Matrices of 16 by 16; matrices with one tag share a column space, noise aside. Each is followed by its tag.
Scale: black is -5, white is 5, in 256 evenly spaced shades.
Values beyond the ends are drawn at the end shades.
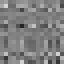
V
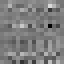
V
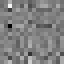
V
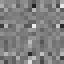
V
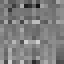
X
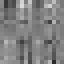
X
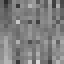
X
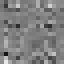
V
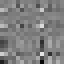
V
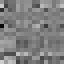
V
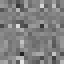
V
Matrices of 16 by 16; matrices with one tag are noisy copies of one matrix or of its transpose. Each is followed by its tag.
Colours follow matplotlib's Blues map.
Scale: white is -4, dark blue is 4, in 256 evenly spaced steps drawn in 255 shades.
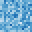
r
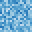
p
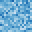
p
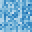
r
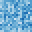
r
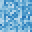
r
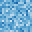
p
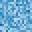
p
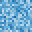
p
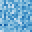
r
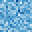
p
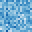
p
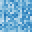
r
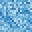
p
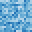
r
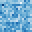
r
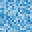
p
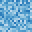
p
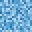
p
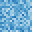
p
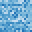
r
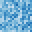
r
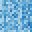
r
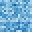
r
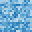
r
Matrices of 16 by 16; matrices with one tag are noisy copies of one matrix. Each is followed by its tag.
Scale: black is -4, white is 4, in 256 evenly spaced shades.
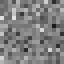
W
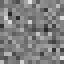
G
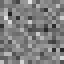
G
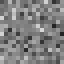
W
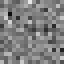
G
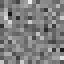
G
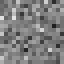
W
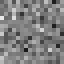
W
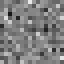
G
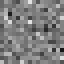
G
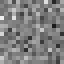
W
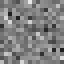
G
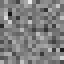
G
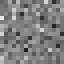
W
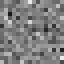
G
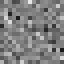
G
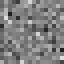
G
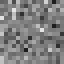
W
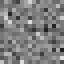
G
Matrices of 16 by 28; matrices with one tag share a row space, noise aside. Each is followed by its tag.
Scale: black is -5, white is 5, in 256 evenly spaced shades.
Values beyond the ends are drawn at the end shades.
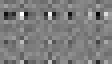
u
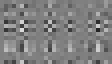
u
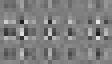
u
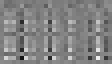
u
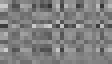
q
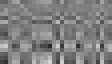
q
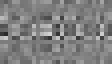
q
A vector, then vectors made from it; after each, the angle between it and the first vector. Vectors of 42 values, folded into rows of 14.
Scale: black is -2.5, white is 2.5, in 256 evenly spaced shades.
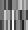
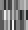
nearly parallel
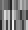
nearly parallel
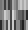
nearly parallel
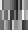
orthogonal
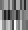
partly opposed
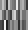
orthogonal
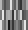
partly opposed
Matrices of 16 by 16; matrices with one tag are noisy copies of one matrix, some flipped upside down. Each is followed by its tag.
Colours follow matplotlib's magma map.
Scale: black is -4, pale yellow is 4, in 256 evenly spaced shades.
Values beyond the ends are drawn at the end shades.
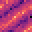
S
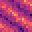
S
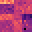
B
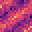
S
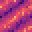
S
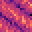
S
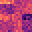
B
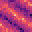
S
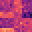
B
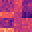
B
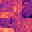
B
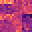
B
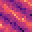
S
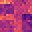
B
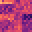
B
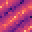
S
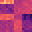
B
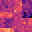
B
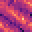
S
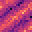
S
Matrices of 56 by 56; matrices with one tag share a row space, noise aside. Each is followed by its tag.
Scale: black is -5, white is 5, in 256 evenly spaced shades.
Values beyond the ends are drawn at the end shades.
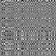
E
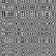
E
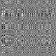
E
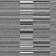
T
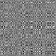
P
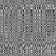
P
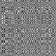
E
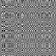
E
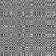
P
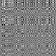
E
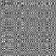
E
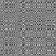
P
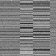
T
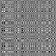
E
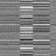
T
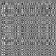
E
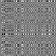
E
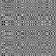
E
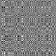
E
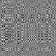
E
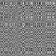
P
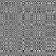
P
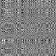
E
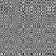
P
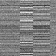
T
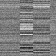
T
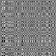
E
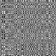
E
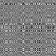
P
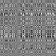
P
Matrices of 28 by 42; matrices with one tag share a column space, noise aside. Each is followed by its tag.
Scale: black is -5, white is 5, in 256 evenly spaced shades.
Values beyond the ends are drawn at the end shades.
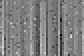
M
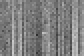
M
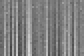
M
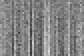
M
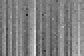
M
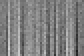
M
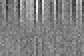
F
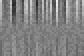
F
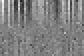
F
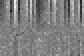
F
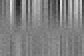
F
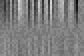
F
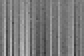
M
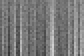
M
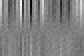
F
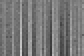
M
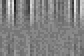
F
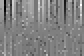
F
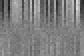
F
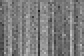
M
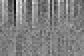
F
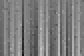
M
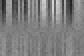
F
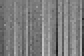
M
